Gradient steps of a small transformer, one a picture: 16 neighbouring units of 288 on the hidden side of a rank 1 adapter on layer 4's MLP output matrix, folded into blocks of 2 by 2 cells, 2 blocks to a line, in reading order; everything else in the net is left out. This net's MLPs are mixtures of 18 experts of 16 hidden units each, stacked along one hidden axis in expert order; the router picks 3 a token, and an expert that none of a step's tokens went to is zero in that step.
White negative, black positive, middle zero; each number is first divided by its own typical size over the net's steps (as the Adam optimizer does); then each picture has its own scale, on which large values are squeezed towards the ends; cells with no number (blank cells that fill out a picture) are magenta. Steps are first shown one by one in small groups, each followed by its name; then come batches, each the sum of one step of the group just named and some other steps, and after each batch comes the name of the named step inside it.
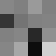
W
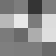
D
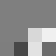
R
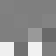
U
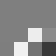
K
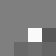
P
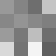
U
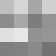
D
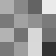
W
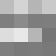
P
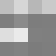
W
